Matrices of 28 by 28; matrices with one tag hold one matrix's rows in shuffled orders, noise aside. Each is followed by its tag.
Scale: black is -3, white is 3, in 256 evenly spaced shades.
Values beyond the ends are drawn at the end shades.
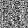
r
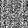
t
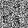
r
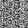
r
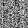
r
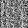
t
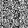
r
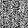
r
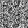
r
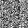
r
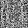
t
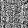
t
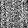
t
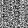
r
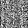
t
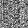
r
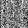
t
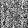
t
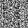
r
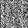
t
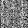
t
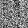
r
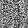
r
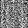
t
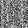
t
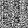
r
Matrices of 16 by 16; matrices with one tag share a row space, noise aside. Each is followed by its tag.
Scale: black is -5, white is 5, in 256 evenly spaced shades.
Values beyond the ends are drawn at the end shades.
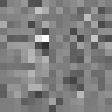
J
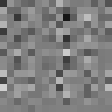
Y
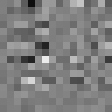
J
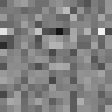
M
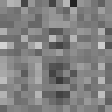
M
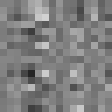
J
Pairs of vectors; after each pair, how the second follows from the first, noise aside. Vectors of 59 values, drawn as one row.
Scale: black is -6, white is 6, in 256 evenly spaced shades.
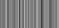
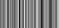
scaled up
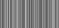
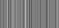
partly zeroed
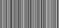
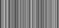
shuffled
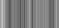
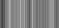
negated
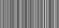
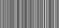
copied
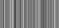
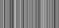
negated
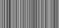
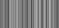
shuffled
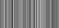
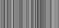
negated
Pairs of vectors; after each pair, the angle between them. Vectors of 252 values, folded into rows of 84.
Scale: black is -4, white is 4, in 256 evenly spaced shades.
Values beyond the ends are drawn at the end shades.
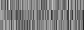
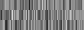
orthogonal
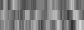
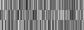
orthogonal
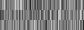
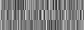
partly opposed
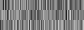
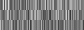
nearly opposite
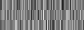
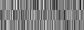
orthogonal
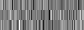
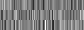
partly aligned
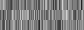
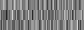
orthogonal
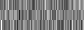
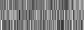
nearly parallel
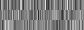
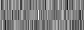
nearly opposite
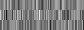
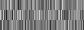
nearly parallel
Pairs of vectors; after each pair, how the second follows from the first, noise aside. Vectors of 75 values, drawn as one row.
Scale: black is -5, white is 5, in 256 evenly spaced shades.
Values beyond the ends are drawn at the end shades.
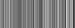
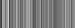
reversed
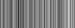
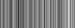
copied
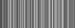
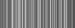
reversed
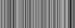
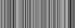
copied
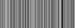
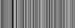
reversed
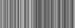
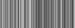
copied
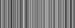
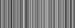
copied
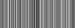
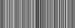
reversed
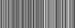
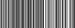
scaled up
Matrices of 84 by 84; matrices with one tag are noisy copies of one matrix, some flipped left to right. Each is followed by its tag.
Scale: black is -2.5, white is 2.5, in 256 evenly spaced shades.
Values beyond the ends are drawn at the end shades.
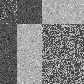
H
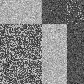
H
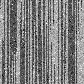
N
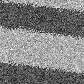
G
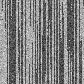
N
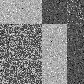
H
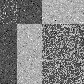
H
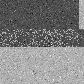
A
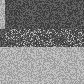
A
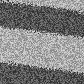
G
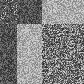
H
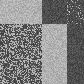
H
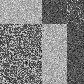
H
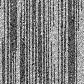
N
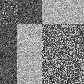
H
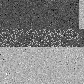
A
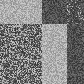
H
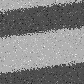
G
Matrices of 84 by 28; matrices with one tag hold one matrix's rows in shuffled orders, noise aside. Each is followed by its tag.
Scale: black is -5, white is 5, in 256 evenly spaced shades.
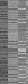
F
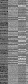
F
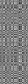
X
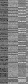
F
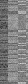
F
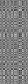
X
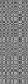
X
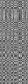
X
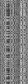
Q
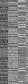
F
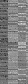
F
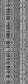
Q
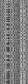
Q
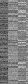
F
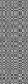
X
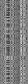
Q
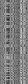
Q
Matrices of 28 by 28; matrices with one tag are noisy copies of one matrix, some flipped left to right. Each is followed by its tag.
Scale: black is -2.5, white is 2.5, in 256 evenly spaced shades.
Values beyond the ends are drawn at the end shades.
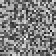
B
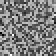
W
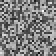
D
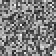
D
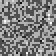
W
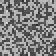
W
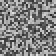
B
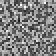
W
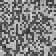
D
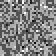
D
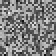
D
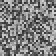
D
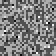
D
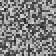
B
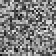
B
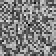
D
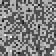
D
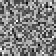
W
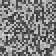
D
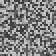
B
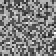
W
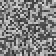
B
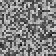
B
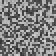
W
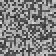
B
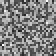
W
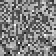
D
